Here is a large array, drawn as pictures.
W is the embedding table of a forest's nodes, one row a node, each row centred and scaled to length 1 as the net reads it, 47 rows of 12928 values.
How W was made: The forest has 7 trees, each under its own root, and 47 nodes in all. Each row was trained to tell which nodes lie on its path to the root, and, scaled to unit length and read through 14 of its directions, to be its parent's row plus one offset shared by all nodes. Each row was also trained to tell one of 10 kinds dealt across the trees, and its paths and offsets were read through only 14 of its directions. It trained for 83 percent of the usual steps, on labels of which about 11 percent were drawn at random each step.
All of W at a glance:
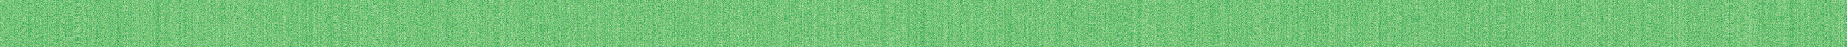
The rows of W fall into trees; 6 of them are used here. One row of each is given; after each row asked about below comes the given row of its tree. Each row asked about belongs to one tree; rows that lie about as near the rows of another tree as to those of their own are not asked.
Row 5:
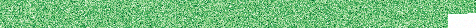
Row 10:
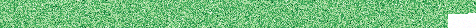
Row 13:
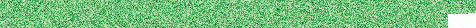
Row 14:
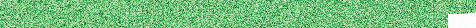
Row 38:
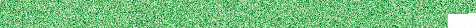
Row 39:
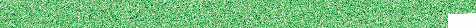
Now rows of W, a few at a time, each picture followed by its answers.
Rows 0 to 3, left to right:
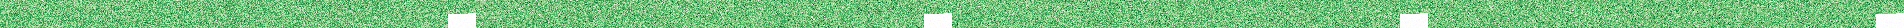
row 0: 38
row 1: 39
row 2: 38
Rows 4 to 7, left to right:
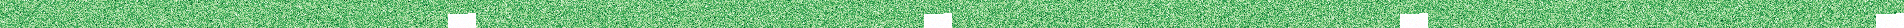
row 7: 39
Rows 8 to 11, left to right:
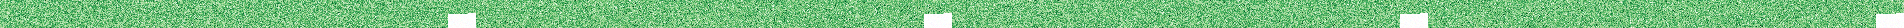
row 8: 5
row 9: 14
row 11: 14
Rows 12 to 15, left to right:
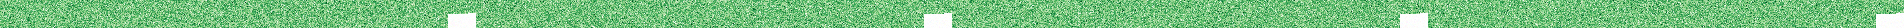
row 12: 39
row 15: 14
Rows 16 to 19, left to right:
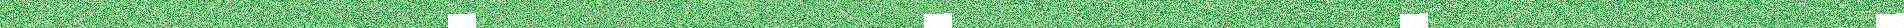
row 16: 13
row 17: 13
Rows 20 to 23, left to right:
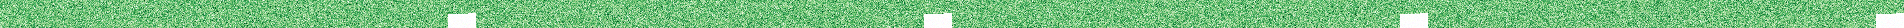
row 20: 5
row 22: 39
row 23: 39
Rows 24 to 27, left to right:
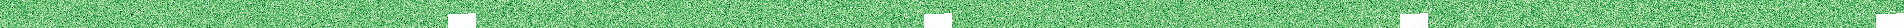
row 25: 13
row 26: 38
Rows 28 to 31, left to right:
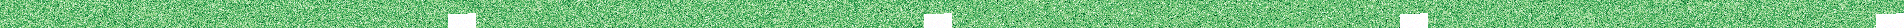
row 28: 13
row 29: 13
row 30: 13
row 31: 13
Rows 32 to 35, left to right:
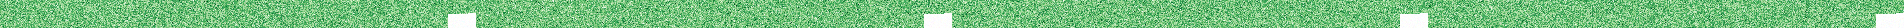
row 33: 38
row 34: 5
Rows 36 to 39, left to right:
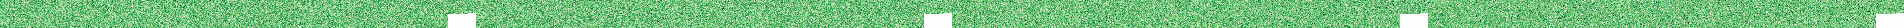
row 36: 13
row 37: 39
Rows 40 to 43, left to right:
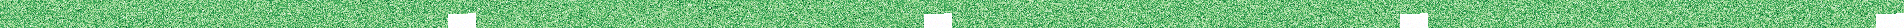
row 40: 14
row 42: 10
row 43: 39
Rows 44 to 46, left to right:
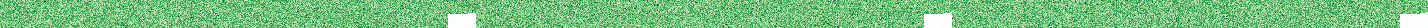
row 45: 5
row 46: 10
